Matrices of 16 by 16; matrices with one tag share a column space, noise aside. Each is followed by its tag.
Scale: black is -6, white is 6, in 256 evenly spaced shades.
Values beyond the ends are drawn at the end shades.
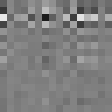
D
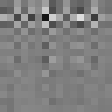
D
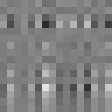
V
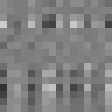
V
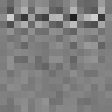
D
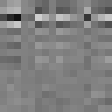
D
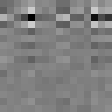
D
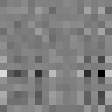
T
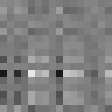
T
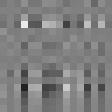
V
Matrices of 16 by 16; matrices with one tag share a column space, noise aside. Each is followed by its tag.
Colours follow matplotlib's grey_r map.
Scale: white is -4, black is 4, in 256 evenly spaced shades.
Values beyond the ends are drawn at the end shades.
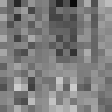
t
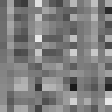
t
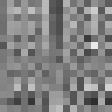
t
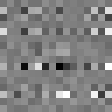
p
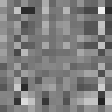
t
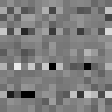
p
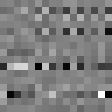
p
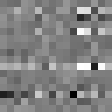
p
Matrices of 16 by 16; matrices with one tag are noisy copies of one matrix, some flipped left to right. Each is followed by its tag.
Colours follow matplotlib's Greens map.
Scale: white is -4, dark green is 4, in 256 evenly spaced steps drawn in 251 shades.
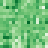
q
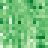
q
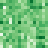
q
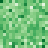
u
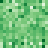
u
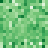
u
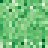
u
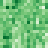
q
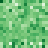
u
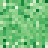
u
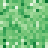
u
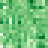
q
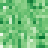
q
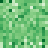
u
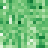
q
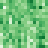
q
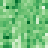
q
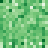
u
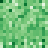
u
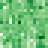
q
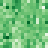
q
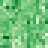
q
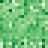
u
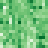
q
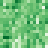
q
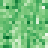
q
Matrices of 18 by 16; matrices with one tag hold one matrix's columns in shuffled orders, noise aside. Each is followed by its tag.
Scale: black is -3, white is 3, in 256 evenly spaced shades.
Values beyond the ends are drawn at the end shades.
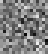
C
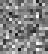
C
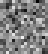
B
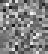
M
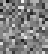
B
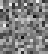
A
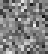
A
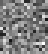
C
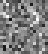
M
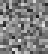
A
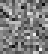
M
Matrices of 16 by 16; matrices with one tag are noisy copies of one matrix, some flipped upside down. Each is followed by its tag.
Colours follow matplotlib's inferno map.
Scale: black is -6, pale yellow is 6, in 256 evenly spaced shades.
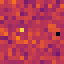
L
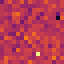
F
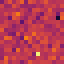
F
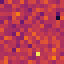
F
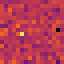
L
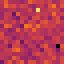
F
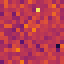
F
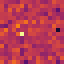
L
